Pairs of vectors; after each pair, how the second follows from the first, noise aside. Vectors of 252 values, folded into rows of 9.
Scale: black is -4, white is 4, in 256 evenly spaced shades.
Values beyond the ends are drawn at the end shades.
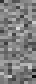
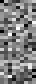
scaled up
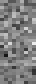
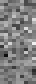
copied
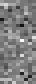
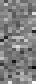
wrapped around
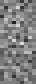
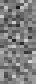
negated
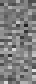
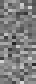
wrapped around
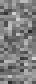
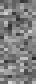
negated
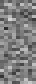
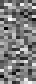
scaled up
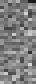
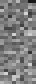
copied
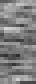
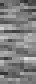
wrapped around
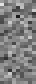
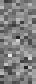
wrapped around
